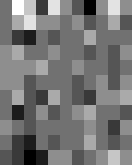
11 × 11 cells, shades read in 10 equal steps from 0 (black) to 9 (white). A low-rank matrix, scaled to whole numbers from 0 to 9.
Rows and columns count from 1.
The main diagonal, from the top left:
4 6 1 4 4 4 3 6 4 3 5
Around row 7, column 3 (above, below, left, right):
3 3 6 2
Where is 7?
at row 1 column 3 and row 11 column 10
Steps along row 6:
same down up same same down up up down up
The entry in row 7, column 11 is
6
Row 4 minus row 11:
2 4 4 3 0 -1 1 -1 -1 -4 0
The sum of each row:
56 53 40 47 49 45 46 42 44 39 40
